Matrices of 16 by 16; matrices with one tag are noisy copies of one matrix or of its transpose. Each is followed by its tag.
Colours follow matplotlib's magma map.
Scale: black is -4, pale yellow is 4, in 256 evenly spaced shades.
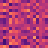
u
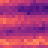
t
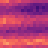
t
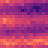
t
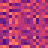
u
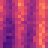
t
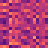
u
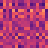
u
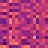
u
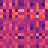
u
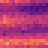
t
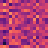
u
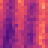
t
